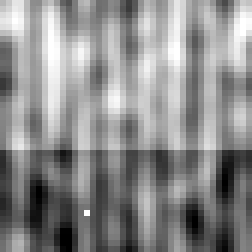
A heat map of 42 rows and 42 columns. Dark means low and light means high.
Stripes: upright, repeating 8 times. Ninth with the lowest average: bottom left. Seam: horizontal, 60% of the way down, the top part higher. Lone odd cells: 1, higher than its neighbours.
